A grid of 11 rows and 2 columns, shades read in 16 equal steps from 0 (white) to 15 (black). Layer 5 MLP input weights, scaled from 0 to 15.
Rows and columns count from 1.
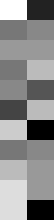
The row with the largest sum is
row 7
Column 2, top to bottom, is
13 7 6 4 10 4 15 7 6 6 15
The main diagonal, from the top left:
0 7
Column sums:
59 93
